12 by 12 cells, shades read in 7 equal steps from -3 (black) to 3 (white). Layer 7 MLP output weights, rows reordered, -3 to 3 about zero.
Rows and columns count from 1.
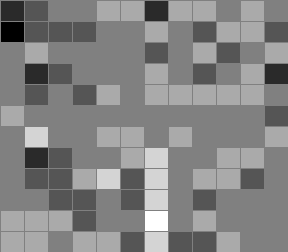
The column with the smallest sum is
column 3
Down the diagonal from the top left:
-2 -1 0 0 1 0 0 0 1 0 0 0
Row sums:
0 -5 1 -4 4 0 6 2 3 -2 6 4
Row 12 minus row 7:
1 -1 0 1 0 -2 2 -2 -1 1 0 -1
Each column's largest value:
1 2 1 1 2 1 3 1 1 1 1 1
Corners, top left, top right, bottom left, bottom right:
-2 0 1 0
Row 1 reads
-2 -1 0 0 1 1 -2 1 1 0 1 0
